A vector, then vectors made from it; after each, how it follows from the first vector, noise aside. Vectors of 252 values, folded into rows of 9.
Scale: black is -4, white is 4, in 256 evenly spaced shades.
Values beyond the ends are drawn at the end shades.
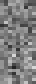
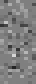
partly zeroed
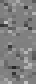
partly zeroed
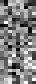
scaled up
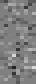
partly zeroed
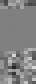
partly zeroed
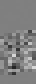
partly zeroed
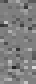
partly zeroed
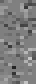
partly zeroed
